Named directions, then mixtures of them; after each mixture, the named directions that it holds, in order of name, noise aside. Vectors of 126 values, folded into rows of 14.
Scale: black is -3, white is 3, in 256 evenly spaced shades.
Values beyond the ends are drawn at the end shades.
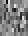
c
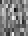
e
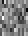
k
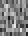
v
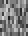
k, v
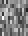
k, v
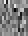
c, k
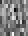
e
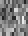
e, k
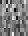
c, e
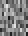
v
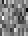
k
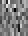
c, e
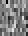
c, v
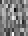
e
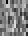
c, v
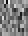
c, k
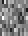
k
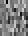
c, v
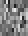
c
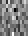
c, e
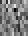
c, e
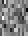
k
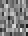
v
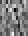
c, e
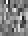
c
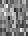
e, v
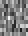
v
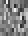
c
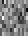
k
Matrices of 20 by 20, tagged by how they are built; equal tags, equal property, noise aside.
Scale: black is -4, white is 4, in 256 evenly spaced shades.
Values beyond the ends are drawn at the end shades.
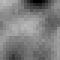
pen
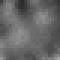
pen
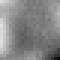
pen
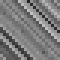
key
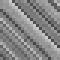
key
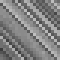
key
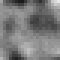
pen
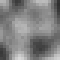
pen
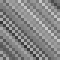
key
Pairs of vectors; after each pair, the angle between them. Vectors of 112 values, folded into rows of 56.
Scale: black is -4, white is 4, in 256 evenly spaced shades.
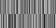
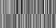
partly aligned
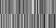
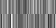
partly aligned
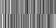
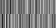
nearly opposite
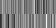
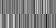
nearly opposite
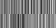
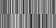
partly opposed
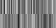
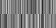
orthogonal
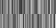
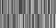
nearly parallel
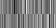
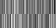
partly opposed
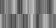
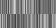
partly aligned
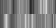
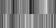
nearly parallel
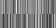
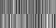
nearly opposite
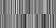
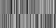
orthogonal
